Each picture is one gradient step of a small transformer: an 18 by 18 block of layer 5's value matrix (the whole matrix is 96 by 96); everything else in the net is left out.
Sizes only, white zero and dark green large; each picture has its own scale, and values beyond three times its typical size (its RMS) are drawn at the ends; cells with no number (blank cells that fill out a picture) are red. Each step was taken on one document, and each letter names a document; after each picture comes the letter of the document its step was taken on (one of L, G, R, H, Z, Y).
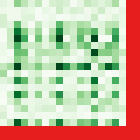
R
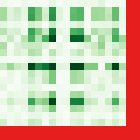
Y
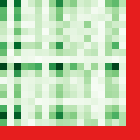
R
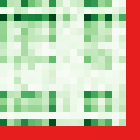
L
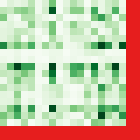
Y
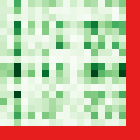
Y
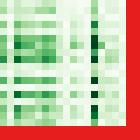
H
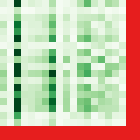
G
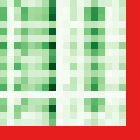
G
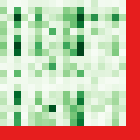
L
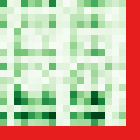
H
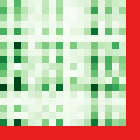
H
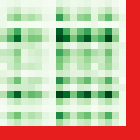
R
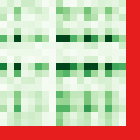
R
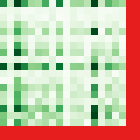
H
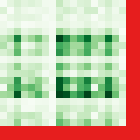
R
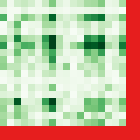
G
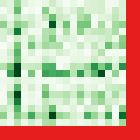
Y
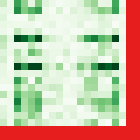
R
